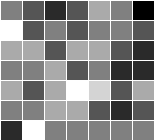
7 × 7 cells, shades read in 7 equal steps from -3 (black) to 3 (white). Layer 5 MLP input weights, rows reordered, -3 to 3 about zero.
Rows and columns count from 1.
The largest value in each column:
3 3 1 3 2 0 1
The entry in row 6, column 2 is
0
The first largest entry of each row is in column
5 1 1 3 4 3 2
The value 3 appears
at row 2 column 1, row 5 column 4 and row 7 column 2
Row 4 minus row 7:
2 -3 1 -1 0 -2 -2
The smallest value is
-3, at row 1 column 7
